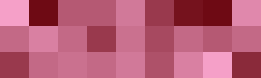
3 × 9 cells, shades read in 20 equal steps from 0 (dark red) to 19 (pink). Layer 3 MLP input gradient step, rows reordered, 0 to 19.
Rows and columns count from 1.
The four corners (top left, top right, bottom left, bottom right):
19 16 6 4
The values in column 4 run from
6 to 12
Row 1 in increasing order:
0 0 1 6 10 10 14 16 19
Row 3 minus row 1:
-13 12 3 2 0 3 14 19 -12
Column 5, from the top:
14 13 14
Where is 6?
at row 1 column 6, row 2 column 4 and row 3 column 1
